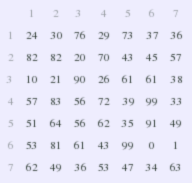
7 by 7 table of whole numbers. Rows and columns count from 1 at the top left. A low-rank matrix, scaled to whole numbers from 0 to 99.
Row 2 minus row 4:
25 -1 -36 -2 4 -54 24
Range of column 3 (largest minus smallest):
70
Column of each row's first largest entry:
3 1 3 6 6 5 7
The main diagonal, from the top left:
24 82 90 72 35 0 63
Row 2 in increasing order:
20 43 45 57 70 82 82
